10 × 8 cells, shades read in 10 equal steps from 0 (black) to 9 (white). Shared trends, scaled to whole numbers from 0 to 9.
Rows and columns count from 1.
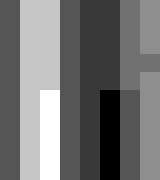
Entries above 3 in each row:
4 4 4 4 4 3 3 3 3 3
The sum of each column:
30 70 80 30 20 10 35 49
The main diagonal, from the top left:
3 7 7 3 2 0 3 5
